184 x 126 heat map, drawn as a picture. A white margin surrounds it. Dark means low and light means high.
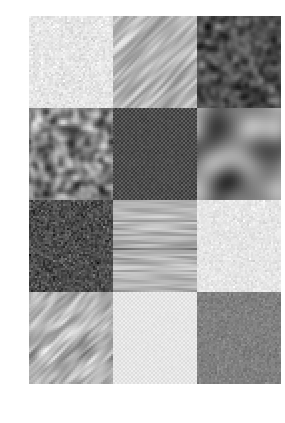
It is made of 4 by 3 panels. Panel 1,1: very high, fine-grained, faint in contrast. Panel 1,2: high, slanting up to the right. Panel 1,3: low, blotchy. Panel 2,1: middling, blotchy, strong in contrast. Panel 2,2: low, checkered. Panel 2,3: middling, smooth, strong in contrast. Panel 3,1: low, fine-grained. Panel 3,2: high, streaked across. Panel 3,3: very high, fine-grained, faint in contrast. Panel 4,1: high, slanting up to the right. Panel 4,2: very high, checkered, faint in contrast. Panel 4,3: middling, fine-grained, faint in contrast.
